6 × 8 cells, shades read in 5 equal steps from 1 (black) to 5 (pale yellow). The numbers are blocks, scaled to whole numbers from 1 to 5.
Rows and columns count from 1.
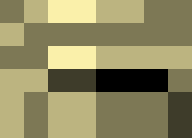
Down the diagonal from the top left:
3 3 5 2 3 3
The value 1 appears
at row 4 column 5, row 4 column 6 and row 4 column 7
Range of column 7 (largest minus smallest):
3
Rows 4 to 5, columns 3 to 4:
2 2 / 4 4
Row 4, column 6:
1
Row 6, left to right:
4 3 4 4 3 3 3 2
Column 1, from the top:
3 4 3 4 4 4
